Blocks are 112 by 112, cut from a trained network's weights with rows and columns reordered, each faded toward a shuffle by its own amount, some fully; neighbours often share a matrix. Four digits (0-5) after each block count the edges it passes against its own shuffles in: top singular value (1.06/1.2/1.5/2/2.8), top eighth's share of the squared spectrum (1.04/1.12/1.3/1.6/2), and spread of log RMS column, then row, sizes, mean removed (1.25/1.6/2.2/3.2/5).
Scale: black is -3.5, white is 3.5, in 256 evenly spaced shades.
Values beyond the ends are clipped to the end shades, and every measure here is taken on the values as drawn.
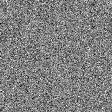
0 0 0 0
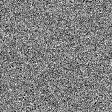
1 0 0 0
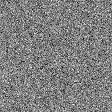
0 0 0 0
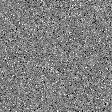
0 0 0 0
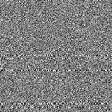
4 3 1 3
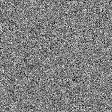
1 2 0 1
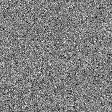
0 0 0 0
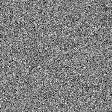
1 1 0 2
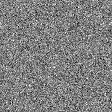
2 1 0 1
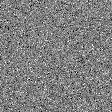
0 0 0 0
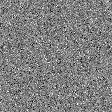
1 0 0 0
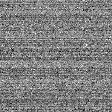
4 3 2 1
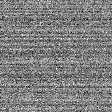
4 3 1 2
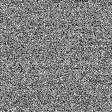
1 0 0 0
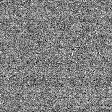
2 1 0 0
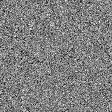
1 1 0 0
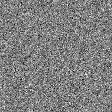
1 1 0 1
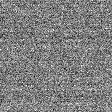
2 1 0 0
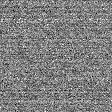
3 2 0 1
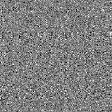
4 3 2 3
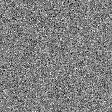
2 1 0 1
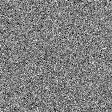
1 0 0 0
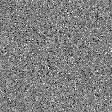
2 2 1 0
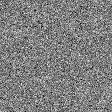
1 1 0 0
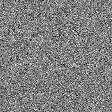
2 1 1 0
